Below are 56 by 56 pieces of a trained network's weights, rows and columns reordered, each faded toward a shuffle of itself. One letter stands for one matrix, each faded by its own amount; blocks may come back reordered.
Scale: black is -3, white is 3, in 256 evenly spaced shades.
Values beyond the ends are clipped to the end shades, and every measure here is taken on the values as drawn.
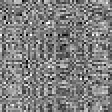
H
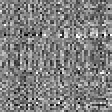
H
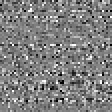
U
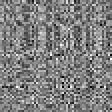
H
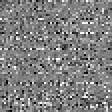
U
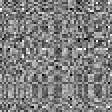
H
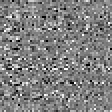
U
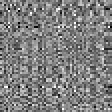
H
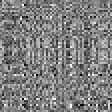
H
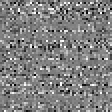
U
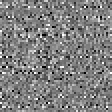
U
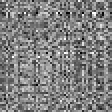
H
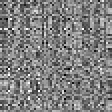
H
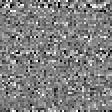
U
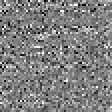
U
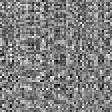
H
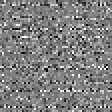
U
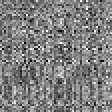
H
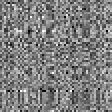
H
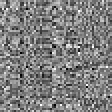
H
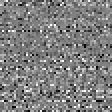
U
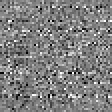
U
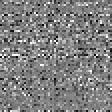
U
